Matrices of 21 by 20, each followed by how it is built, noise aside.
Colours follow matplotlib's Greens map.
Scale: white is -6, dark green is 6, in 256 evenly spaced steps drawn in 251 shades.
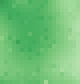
smooth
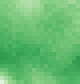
smooth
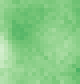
smooth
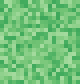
noise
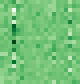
uneven columns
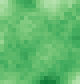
smooth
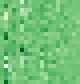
uneven columns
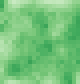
smooth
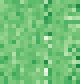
uneven columns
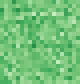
noise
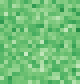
noise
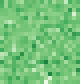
noise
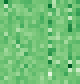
uneven columns
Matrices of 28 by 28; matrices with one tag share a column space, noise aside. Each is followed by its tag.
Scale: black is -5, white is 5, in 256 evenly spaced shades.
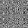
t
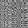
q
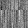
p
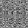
t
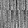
p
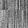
p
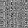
q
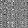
q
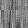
p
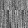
p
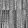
p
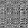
t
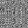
t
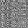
q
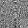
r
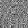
r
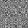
r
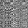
q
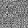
r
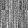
p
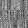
p
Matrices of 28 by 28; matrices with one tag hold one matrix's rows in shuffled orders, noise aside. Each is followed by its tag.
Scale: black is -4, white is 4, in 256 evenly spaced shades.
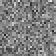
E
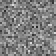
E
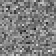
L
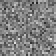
E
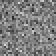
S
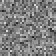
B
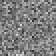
S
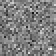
E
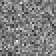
S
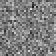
E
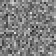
E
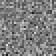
B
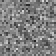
L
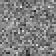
L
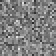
S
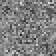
L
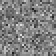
S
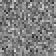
E
